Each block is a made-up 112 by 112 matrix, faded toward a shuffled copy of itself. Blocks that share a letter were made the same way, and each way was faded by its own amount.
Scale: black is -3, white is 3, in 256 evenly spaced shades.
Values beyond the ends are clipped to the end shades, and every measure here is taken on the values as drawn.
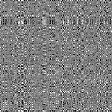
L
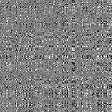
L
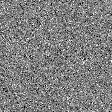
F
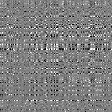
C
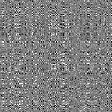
L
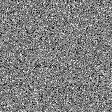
F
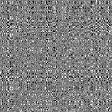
L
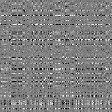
C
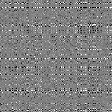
C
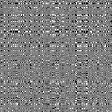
C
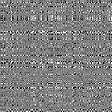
C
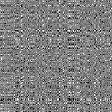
L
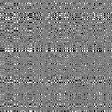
C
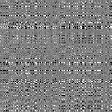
C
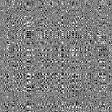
L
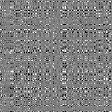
C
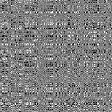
L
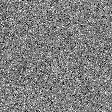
F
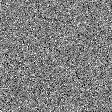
F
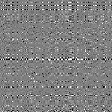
C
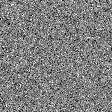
F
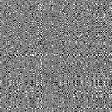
L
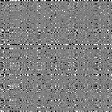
C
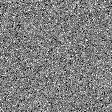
F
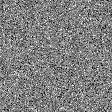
F
